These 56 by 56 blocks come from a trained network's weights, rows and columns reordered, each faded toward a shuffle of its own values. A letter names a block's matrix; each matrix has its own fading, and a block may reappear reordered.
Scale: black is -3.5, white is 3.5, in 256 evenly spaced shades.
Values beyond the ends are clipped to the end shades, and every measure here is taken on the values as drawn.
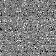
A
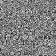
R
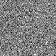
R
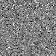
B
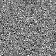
B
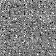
A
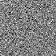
R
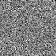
R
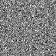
R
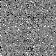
A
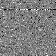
B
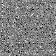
A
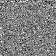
B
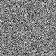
R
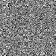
R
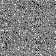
A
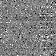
A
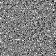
B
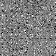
A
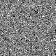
B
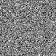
R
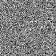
R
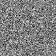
R
